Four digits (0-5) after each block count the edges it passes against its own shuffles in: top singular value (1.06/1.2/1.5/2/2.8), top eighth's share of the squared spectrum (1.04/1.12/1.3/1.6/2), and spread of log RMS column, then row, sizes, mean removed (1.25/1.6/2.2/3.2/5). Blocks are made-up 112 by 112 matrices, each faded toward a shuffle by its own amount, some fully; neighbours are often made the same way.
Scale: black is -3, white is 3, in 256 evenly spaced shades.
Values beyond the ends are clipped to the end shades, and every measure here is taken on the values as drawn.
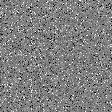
2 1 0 0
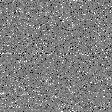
3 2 0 1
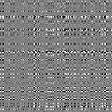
5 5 4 5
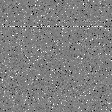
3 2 0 1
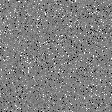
2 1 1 0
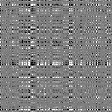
5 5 4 4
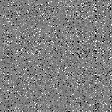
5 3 2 2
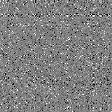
4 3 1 2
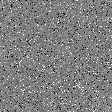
0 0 0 0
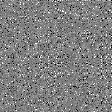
4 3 2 2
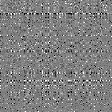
5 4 3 3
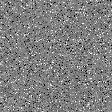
3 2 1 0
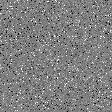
3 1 0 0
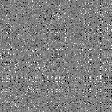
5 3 2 2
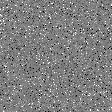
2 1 0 0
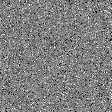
0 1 1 0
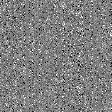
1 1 3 0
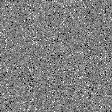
0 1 2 0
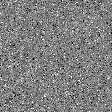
0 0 1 0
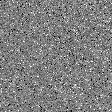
0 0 0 0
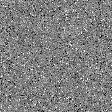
0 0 1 0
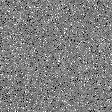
2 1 0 0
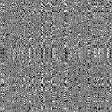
5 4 3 3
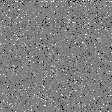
3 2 0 1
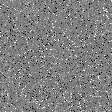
2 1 0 0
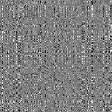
5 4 4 3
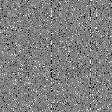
4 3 2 0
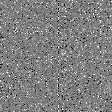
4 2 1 0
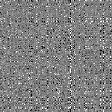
5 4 3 3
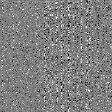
2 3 4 2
